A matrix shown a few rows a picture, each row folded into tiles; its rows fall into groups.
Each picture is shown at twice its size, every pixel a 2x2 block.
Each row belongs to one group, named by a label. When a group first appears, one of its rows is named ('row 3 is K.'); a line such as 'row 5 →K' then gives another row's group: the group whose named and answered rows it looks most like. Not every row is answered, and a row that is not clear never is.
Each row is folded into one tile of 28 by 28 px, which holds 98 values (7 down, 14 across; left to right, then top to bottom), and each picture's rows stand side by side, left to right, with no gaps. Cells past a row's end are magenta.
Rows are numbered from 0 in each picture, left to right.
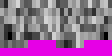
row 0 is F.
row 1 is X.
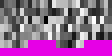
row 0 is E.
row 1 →X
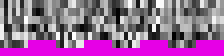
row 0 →X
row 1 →X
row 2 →X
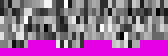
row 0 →X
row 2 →E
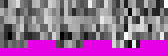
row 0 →F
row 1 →F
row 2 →E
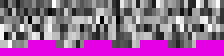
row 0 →E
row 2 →X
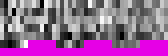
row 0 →X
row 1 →F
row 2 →F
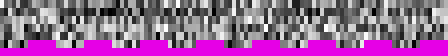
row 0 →F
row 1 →E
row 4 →X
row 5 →E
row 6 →X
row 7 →F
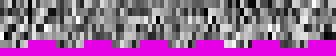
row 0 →E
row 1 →X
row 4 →E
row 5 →X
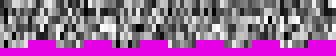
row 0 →X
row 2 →X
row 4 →F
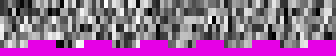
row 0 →E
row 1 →X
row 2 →X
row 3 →F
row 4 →X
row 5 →X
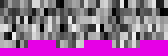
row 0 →E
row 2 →E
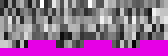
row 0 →E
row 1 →F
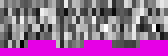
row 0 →F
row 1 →E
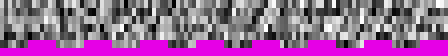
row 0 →F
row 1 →X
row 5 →E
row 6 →X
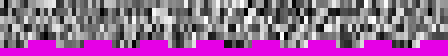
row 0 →X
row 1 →E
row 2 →F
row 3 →X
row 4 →X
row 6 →X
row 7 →X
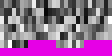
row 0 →E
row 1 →E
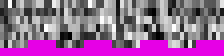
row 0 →E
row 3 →E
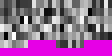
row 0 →E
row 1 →X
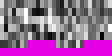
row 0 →X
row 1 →E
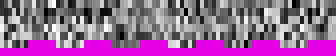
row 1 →E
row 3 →E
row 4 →F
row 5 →E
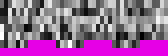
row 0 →X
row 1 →F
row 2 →F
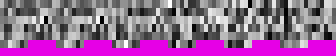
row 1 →F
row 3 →F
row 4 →X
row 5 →X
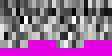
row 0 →E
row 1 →E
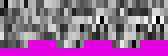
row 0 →X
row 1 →F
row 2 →F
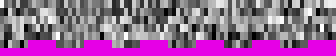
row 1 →E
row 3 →X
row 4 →F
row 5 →X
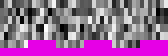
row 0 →E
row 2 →E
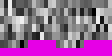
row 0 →F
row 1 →F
